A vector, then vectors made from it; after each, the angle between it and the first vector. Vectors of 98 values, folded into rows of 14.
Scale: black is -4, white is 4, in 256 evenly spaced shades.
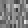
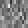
orthogonal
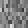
orthogonal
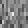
orthogonal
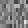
nearly parallel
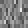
orthogonal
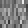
orthogonal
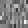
nearly parallel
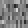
nearly opposite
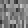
partly aligned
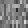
nearly parallel
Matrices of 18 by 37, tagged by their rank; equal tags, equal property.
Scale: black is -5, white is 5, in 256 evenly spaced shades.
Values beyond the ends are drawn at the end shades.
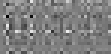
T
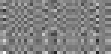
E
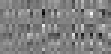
E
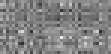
T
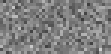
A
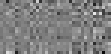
T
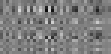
E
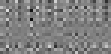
T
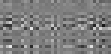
E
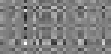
E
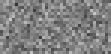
A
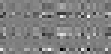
E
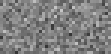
A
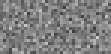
A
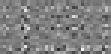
T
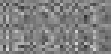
T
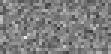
A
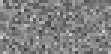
A
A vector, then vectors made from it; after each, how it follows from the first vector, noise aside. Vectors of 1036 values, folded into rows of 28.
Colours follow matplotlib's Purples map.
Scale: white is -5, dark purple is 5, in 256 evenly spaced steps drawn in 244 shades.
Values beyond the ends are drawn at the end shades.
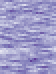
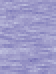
shrunk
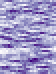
scaled up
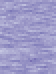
shrunk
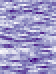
scaled up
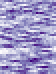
scaled up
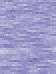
shrunk
